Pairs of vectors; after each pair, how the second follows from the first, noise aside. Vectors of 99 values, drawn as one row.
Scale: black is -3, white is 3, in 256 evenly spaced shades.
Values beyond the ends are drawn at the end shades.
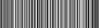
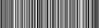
copied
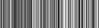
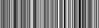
sign-scrambled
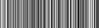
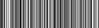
reversed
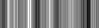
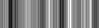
reversed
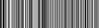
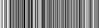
sign-scrambled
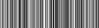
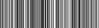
reversed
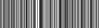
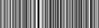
sign-scrambled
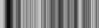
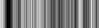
copied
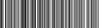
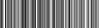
copied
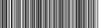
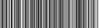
copied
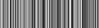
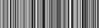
copied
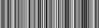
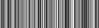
copied
